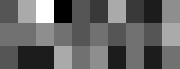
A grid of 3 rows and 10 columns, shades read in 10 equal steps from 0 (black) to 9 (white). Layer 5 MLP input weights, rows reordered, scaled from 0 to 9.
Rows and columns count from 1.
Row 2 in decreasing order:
6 5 4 4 4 4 4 3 3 3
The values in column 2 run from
1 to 6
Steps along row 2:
same up down down up down up down up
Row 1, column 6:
2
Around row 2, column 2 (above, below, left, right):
6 1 4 5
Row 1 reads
3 6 9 0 3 2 6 2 1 5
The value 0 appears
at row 1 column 4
